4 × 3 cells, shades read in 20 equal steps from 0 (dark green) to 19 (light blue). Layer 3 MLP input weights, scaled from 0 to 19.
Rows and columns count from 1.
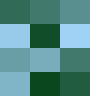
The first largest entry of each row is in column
3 3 2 1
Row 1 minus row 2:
-13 6 -9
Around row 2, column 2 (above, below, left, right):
7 14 18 19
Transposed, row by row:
5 18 12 15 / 7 1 14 0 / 10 19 7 3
